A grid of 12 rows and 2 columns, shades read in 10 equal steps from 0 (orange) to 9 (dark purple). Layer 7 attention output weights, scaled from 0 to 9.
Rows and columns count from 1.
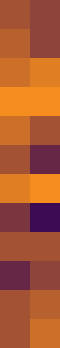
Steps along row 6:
up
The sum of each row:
9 8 3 0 6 11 1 15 8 12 7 6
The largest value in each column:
7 9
